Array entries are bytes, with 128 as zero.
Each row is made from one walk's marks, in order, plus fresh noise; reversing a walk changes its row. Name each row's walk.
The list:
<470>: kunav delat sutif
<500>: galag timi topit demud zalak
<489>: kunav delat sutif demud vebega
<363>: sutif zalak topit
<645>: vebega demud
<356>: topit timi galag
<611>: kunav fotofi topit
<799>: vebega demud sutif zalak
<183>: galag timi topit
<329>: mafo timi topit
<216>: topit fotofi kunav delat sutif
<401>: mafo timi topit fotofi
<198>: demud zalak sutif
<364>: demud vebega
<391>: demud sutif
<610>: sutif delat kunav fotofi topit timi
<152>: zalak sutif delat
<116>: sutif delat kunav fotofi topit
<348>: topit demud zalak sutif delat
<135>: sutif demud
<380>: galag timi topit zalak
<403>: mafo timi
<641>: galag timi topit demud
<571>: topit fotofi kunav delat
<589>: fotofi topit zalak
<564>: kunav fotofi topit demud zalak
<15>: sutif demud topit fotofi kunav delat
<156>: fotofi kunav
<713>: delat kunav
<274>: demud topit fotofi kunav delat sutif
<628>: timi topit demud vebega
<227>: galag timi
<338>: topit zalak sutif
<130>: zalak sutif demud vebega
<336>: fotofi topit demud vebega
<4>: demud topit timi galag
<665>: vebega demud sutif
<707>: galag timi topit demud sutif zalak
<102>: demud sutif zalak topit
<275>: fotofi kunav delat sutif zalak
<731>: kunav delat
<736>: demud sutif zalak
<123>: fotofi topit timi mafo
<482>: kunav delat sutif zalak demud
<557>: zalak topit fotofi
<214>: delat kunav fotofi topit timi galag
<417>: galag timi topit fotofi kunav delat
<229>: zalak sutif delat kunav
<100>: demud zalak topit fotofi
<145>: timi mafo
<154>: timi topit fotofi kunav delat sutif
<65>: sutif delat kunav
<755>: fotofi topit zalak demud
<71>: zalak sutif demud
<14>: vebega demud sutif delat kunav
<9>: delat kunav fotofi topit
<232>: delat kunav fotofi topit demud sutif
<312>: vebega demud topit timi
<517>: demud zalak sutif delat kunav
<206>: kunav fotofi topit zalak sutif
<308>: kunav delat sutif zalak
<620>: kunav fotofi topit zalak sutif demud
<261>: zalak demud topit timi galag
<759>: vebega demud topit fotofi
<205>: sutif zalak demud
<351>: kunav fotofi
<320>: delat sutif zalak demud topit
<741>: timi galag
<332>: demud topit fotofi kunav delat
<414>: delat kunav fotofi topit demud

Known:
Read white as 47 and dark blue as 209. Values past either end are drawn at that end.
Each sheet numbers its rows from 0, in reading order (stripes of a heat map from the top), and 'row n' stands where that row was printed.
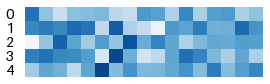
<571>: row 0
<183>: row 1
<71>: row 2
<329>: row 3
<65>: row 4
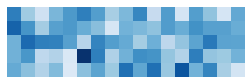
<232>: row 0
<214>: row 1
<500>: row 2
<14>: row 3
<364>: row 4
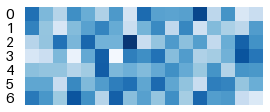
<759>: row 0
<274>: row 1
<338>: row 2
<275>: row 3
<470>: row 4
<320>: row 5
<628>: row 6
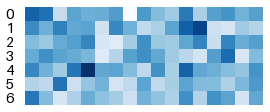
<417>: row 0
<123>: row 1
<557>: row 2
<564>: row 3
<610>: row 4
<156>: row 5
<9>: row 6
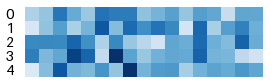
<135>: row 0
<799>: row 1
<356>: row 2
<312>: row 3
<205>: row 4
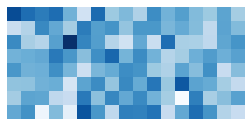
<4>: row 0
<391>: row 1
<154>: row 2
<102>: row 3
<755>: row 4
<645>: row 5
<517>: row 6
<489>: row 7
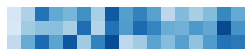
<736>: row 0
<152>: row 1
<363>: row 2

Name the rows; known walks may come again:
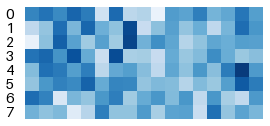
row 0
<183>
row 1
<338>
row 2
<71>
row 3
<641>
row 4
<380>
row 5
<707>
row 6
<15>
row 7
<713>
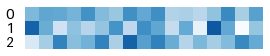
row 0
<620>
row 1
<414>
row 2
<736>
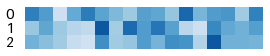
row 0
<116>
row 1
<482>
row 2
<731>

